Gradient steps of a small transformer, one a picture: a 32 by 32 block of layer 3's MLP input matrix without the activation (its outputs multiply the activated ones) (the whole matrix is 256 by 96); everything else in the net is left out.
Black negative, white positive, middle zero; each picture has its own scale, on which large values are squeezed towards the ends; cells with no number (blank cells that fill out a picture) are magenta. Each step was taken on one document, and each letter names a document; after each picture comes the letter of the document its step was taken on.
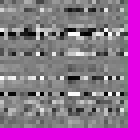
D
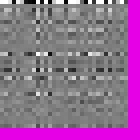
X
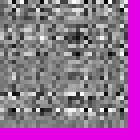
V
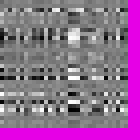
D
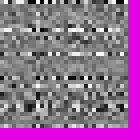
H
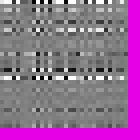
X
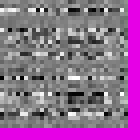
D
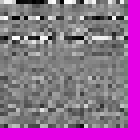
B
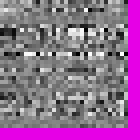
V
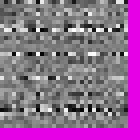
H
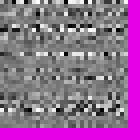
H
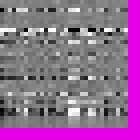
D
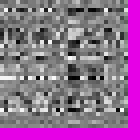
D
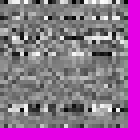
B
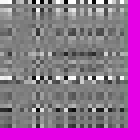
X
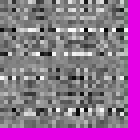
V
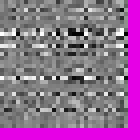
V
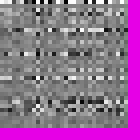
X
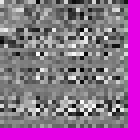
H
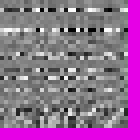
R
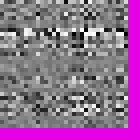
V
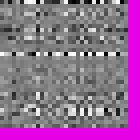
H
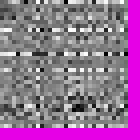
H
